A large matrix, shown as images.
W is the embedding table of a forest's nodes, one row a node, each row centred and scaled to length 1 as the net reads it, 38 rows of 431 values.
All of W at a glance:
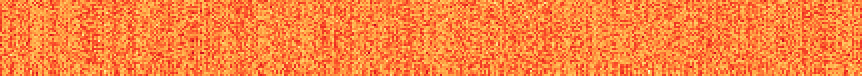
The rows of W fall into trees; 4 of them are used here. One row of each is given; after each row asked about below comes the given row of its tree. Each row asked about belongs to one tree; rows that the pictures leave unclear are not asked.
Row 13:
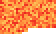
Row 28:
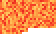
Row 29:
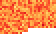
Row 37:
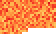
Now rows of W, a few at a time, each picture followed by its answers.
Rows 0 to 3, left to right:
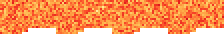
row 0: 28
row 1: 37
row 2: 28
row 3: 13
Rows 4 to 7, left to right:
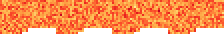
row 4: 28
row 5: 29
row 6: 13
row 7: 28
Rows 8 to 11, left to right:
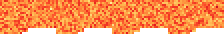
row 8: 29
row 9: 28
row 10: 37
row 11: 13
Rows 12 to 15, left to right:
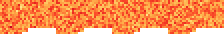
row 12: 37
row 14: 28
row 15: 13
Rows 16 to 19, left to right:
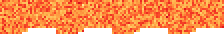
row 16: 29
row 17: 28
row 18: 13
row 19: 13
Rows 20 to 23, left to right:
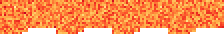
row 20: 29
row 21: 28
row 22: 28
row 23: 13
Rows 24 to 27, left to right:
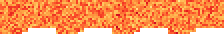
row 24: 28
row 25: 13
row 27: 29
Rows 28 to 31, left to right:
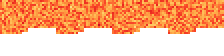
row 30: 13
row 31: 28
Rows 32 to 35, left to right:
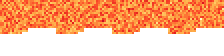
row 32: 37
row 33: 37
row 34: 13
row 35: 37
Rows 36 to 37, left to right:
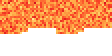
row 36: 37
